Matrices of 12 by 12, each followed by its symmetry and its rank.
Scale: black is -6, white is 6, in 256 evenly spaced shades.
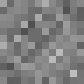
symmetric, full rank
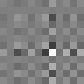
symmetric, rank one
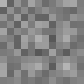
symmetric, rank two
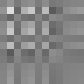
symmetric, rank one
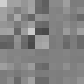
symmetric, rank two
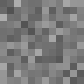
symmetric, full rank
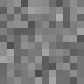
neither, full rank
